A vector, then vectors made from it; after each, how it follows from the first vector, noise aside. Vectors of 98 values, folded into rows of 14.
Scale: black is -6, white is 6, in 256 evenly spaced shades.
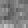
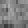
negated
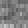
copied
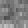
copied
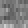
copied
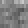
reversed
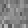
sign-scrambled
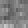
copied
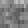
reversed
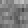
reversed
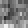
scaled up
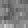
copied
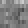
reversed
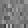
sign-scrambled
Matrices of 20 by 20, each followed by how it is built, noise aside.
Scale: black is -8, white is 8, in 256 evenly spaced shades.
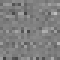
uneven rows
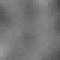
smooth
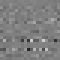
uneven rows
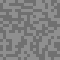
noise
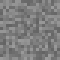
noise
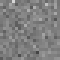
noise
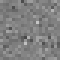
noise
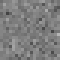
noise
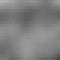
smooth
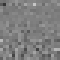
uneven rows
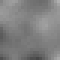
smooth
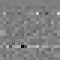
uneven rows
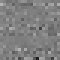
uneven rows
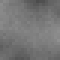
smooth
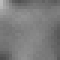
smooth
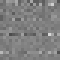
uneven rows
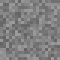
noise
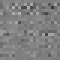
uneven rows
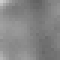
smooth
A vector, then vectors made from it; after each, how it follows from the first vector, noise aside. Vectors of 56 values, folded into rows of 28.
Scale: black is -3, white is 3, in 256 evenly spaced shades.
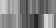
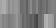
shrunk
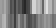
wrapped around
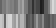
wrapped around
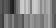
wrapped around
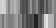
copied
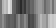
reversed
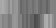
shrunk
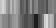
copied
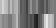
copied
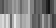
wrapped around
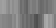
shrunk
